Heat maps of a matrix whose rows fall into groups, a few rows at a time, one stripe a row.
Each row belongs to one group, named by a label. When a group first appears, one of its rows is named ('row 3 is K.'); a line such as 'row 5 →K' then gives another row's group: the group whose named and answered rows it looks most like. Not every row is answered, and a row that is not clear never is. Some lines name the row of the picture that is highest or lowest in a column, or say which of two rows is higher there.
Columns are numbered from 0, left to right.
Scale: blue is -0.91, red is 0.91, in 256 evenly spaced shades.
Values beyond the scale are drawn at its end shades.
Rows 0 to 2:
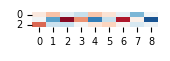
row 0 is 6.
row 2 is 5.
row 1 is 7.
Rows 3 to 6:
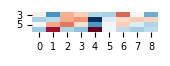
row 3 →7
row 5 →7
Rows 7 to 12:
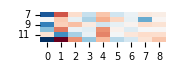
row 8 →6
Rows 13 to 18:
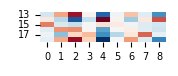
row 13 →7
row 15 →5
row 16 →7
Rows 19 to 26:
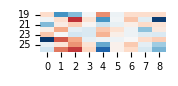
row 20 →7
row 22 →6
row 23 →5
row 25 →7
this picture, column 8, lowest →20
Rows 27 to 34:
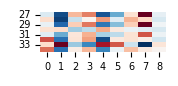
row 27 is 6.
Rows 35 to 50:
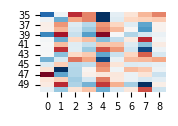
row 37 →6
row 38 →6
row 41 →6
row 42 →6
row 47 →5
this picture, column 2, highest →35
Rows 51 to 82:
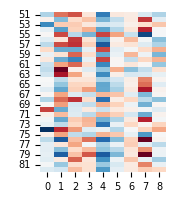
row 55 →6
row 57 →7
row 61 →7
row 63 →7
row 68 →7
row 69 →6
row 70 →5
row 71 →6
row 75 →6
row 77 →7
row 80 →7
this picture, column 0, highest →70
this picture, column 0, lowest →74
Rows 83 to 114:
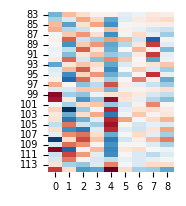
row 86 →5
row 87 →7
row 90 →7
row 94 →7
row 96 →7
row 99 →5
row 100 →5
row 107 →7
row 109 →7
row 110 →5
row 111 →7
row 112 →7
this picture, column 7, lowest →88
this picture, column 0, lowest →108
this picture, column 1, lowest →102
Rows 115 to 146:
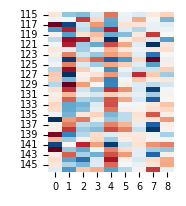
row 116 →7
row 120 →7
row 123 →6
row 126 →7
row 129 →7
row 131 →6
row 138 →6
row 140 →5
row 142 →5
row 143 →6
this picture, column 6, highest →127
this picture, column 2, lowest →144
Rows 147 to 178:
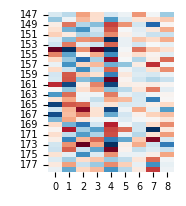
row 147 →7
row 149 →6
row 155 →5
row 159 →7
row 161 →5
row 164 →6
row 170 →6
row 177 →6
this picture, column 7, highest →172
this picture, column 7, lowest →170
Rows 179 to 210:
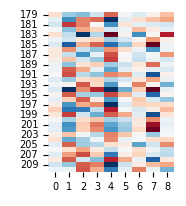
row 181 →7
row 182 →7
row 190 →7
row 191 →6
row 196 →7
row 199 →6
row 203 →6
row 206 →7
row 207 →7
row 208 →6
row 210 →7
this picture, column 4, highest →183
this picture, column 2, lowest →183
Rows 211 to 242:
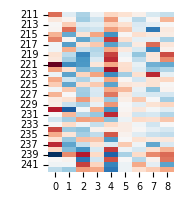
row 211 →5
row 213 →6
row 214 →6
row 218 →6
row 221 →5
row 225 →5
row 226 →6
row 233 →6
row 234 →5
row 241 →7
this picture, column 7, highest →223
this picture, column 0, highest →221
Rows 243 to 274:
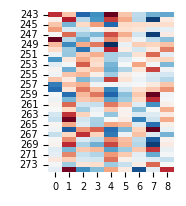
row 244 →6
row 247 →6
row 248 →5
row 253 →7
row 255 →7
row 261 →6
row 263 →7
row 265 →6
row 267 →7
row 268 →6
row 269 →6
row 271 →6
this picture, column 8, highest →274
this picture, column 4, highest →243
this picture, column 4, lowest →249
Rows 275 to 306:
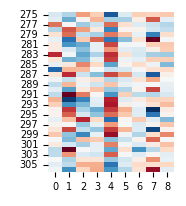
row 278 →7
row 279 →6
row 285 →7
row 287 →6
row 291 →7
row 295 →6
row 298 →6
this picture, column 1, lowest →292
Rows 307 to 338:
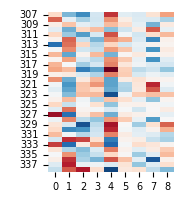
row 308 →5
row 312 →6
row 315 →5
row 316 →6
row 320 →5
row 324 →6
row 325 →5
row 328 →6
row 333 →5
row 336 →6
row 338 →7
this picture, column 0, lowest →313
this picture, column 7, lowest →336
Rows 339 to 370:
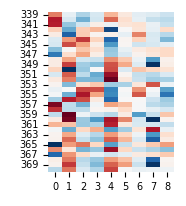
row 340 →5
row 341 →5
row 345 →7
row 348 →6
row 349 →6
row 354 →7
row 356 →7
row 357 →5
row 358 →5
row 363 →6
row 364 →6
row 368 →6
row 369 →6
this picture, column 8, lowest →355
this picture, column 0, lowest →365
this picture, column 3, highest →354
